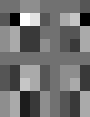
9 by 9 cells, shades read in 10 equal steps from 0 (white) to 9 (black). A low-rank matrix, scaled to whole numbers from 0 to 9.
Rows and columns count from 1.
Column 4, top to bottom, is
4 1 7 7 5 3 3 7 7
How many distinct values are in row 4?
5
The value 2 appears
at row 2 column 8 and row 7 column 3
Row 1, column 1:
5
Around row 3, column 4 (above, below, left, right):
1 7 7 5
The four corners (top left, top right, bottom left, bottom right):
5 6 4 3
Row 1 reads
5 5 4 4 5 5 5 5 6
